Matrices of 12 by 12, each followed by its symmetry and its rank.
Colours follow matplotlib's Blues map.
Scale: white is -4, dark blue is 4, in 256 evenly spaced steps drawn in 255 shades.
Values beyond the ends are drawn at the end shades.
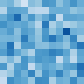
neither, full rank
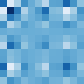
symmetric, rank one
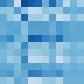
neither, rank two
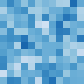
antisymmetric, full rank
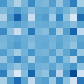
symmetric, rank one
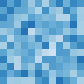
symmetric, full rank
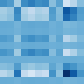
neither, rank one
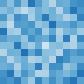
symmetric, full rank
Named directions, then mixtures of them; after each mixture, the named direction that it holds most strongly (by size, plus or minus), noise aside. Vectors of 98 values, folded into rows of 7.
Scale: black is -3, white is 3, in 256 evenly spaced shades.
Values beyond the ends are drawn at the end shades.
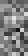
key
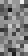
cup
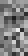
key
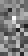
key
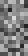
cup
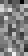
cup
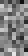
cup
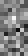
key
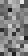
cup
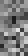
key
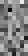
cup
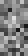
cup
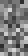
cup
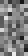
cup
